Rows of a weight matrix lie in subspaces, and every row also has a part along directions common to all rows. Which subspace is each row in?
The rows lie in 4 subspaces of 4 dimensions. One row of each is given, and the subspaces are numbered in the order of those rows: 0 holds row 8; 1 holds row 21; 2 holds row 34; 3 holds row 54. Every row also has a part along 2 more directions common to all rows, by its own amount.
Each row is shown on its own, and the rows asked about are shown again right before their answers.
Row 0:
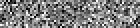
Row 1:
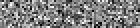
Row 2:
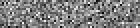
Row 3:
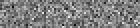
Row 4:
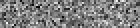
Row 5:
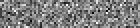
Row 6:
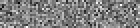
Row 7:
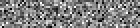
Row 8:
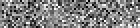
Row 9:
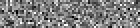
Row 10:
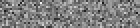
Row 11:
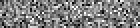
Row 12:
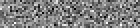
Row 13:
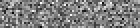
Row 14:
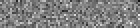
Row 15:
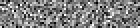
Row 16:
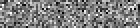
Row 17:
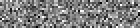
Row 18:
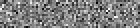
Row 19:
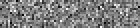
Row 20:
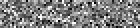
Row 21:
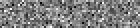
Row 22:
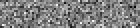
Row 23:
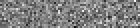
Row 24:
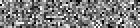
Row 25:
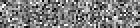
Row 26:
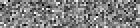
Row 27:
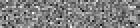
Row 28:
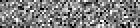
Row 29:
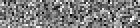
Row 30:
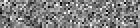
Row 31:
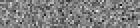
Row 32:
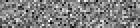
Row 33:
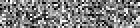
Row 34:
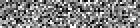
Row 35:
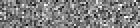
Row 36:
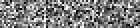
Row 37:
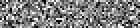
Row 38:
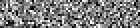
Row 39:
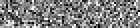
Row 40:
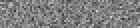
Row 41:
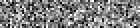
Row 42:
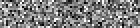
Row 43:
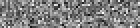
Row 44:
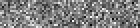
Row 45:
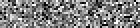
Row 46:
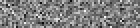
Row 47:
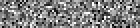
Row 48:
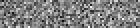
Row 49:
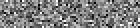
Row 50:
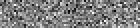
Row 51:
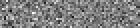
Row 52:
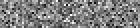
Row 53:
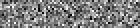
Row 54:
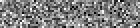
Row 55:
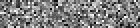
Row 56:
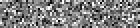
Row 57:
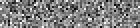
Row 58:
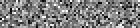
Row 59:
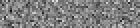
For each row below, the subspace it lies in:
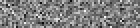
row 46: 1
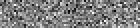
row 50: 0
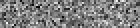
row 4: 3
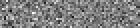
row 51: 2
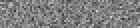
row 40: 1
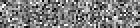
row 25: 0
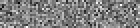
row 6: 0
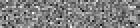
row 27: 2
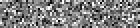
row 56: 1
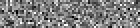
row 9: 2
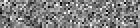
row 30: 0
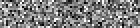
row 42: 1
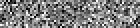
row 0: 3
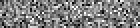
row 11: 3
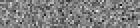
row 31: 1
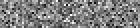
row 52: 1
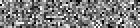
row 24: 2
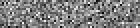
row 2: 3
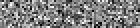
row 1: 1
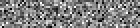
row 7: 1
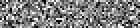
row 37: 2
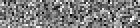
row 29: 0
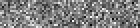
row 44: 0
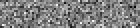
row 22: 2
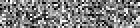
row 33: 3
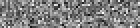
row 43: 3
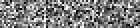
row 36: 3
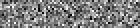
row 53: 3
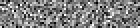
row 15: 1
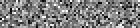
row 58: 2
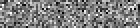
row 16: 0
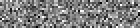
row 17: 2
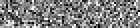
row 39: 2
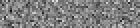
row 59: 2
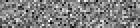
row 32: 2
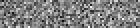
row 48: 3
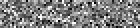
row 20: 1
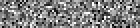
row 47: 1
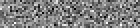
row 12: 3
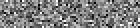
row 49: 1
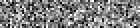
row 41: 3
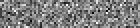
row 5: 0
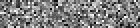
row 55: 0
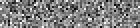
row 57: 3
